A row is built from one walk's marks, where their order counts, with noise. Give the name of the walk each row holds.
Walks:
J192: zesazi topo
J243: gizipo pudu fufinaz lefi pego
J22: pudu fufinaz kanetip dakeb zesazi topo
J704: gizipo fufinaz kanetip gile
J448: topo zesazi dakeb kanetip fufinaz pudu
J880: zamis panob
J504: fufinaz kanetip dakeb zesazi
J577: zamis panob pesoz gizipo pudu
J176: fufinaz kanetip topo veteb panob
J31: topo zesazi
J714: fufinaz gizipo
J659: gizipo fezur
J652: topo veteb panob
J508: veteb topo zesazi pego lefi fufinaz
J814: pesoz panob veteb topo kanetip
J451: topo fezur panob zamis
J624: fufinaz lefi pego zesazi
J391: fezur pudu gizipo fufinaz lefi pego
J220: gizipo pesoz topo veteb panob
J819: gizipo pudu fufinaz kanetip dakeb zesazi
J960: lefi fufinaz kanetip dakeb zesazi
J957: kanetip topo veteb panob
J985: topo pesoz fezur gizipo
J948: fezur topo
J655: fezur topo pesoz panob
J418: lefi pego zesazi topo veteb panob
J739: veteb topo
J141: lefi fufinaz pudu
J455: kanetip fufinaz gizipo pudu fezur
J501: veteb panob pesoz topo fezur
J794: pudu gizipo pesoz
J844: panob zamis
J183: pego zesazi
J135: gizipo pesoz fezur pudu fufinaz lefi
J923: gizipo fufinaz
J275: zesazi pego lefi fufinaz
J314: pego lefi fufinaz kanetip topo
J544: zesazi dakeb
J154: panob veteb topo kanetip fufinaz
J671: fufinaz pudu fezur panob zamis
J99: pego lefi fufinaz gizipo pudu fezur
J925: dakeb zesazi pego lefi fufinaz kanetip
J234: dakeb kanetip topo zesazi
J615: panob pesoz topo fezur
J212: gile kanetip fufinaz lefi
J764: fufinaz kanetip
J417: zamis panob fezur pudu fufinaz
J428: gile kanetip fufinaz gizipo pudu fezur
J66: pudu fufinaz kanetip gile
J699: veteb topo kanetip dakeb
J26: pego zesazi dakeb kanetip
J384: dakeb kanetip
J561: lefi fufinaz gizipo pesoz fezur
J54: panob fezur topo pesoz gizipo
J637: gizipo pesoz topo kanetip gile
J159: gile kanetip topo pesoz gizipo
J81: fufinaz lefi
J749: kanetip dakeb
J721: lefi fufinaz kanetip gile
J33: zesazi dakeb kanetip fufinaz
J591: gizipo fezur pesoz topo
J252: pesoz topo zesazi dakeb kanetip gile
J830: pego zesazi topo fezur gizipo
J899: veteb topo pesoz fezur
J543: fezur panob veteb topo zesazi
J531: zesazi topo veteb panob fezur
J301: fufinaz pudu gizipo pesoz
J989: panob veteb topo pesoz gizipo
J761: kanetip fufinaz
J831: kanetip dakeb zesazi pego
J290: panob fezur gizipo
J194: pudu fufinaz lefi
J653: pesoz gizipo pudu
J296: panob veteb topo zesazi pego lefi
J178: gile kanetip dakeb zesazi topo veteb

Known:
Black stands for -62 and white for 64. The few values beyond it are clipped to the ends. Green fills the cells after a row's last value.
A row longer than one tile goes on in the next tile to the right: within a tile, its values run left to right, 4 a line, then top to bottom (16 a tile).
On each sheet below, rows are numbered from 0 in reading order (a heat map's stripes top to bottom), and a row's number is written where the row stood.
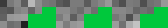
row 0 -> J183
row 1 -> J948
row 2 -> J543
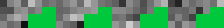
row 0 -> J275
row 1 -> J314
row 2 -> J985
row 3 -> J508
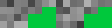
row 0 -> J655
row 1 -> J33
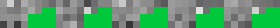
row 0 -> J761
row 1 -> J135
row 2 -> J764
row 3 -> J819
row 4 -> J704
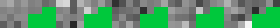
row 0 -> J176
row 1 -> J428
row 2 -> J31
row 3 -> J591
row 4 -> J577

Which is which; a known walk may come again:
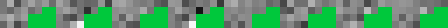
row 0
J384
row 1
J577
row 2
J714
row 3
J880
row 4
J176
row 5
J33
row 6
J653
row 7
J923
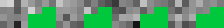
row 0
J428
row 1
J301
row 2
J26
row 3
J831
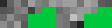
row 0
J192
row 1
J624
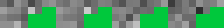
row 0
J591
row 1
J659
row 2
J543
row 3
J448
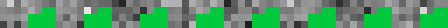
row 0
J761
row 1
J243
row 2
J508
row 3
J159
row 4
J830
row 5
J504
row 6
J31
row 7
J135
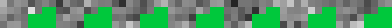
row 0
J794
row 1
J544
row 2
J985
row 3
J637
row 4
J739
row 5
J455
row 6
J54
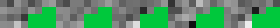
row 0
J220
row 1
J948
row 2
J154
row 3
J275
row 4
J844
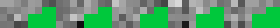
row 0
J81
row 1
J99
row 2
J671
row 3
J212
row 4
J749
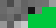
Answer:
J296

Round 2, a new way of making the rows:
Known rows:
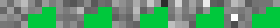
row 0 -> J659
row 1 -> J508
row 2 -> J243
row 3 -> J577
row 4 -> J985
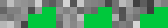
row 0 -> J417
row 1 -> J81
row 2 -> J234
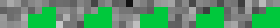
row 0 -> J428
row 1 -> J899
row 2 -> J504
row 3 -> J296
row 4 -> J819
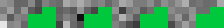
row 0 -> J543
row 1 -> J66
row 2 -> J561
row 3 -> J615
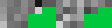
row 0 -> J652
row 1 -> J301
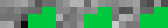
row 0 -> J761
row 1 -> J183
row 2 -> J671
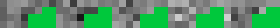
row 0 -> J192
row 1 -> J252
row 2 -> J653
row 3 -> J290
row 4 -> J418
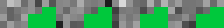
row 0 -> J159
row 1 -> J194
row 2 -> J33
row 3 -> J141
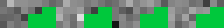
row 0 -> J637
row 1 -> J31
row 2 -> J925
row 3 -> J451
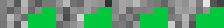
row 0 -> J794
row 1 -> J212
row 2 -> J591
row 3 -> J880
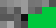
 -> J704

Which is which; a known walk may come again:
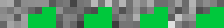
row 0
J624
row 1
J960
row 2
J135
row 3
J301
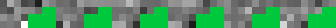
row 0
J384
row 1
J22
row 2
J455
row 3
J761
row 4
J508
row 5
J899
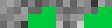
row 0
J989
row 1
J764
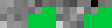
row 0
J501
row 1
J739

